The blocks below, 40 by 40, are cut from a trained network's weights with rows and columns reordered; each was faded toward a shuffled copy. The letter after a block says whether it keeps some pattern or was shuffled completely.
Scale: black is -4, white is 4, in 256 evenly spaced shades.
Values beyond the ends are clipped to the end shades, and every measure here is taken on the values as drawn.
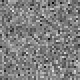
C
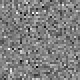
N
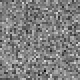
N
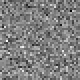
C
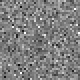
C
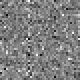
N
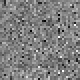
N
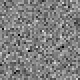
C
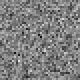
C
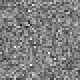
N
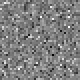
C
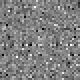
N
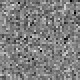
N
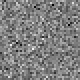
C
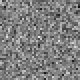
C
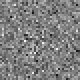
N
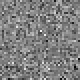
N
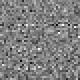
N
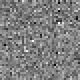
N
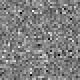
N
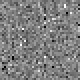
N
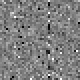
N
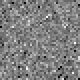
C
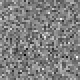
C
